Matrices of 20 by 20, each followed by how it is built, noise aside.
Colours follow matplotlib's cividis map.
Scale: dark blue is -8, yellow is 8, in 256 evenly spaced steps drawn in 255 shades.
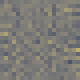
low rank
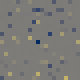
sparse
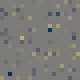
sparse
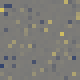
sparse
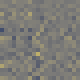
low rank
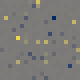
sparse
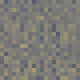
low rank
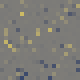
sparse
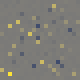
sparse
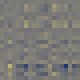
low rank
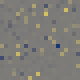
sparse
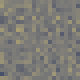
low rank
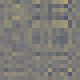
low rank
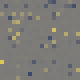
sparse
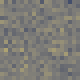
low rank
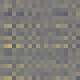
low rank
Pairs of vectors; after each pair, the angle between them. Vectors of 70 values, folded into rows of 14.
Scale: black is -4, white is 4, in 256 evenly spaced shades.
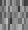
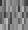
nearly parallel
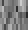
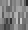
orthogonal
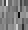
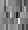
partly aligned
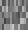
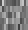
partly opposed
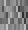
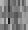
partly opposed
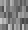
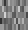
partly opposed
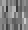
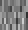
orthogonal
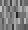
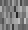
nearly parallel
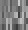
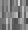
nearly parallel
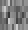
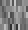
partly opposed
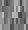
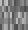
partly opposed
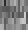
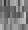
nearly parallel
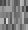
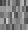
nearly parallel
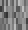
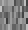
orthogonal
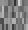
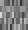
orthogonal
